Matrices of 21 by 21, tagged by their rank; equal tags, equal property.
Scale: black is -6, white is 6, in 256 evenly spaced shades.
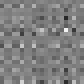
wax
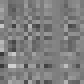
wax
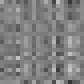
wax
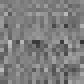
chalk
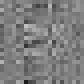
chalk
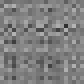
chalk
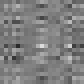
wax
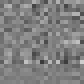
chalk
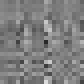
wax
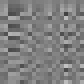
wax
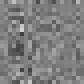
chalk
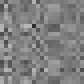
chalk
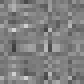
chalk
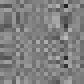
chalk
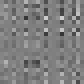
wax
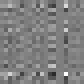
wax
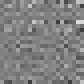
chalk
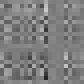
wax
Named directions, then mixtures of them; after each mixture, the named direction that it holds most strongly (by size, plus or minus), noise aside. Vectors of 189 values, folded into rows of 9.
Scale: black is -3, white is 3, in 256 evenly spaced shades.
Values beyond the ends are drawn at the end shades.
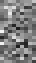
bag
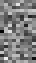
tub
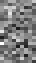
bag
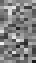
bag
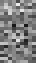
tub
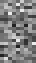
tub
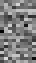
tub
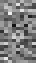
tub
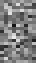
tub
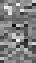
bag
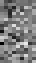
bag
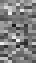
bag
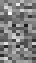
tub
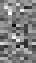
bag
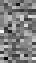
tub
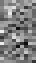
bag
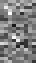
bag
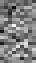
bag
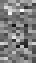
bag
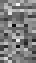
tub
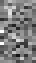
bag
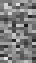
tub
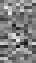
bag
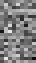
tub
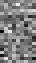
tub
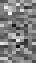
bag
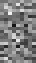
tub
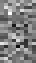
bag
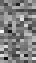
tub
